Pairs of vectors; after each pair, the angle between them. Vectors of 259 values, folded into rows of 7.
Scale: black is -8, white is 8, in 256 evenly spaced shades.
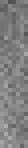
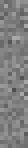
orthogonal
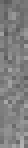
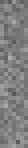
partly aligned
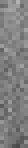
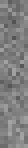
partly opposed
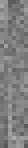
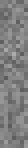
partly opposed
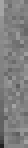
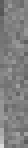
nearly opposite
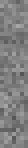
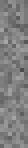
partly opposed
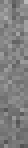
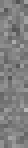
orthogonal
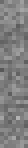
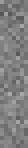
partly opposed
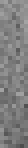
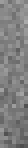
nearly parallel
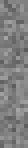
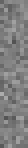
partly aligned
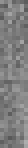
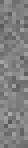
orthogonal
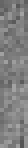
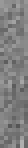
nearly opposite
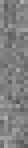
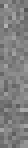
partly opposed
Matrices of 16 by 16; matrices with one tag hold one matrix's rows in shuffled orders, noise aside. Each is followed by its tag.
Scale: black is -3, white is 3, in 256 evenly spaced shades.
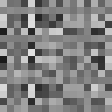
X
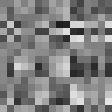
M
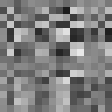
M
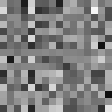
X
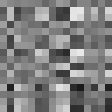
M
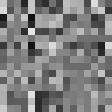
X
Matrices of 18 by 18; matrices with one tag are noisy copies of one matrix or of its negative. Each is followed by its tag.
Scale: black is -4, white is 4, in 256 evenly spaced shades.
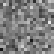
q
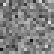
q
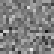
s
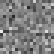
s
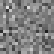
s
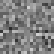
s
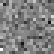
q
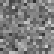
q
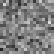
q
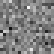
s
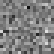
s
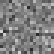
s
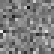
s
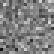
q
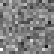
q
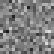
s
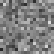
q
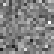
q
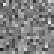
q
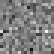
s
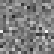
s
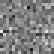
s
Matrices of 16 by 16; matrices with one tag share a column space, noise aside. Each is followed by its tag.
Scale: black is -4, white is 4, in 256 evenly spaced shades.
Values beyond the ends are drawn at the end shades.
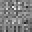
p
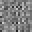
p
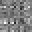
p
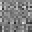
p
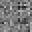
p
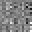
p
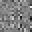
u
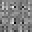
p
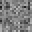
p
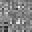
p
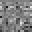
p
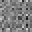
u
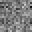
p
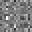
u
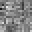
p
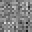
p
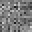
p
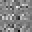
u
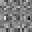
u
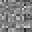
u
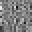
p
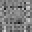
p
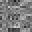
u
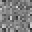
u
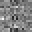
u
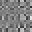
u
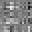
p
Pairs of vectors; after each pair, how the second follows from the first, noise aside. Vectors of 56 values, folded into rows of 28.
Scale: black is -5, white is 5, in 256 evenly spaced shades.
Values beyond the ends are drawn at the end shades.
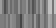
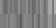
shrunk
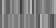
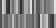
scaled up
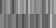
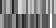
scaled up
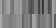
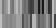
scaled up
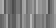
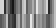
scaled up
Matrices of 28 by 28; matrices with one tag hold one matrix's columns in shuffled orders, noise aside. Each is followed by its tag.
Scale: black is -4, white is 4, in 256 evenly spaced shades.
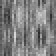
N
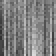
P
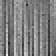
P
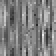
N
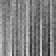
P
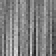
P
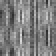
N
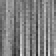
P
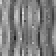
N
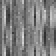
N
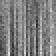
P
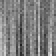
P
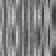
N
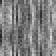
N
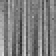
P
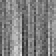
P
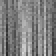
P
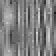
N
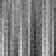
P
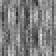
N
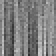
P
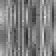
N
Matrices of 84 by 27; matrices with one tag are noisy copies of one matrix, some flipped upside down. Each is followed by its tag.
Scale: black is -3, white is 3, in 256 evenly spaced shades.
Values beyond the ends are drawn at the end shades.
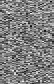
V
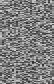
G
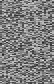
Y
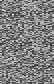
Y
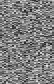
V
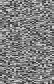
G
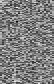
G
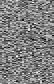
V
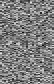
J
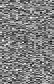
J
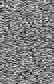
V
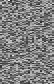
J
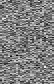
J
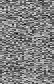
Y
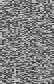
G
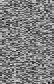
G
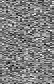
Y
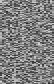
G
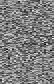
V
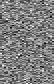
J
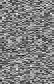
J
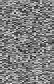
V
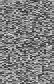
V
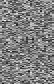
J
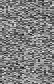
Y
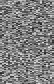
V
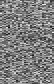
V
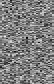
J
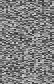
Y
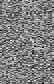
Y
